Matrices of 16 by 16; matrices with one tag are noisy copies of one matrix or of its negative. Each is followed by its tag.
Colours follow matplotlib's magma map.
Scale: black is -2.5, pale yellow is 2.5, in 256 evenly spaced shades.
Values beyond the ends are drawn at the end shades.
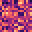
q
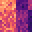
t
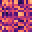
q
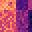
t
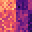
t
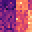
t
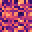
q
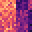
t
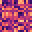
q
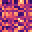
q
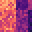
t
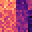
t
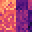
t
